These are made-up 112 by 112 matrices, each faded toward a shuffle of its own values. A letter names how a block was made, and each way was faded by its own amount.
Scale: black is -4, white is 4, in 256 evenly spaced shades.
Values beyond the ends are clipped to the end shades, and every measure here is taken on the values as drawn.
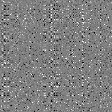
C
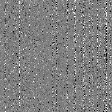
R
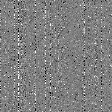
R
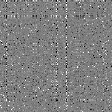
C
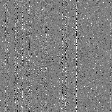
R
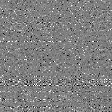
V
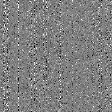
R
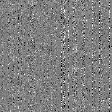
R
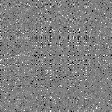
C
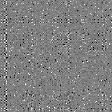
C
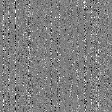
R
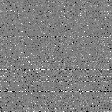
V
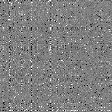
C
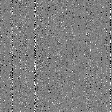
R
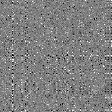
C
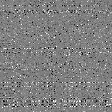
V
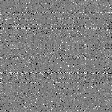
V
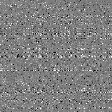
V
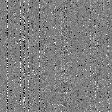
R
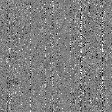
R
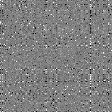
C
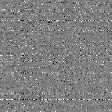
V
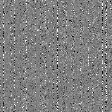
R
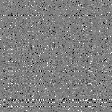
V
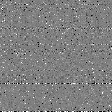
V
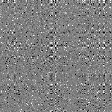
C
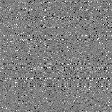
V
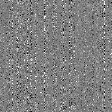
R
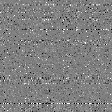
V
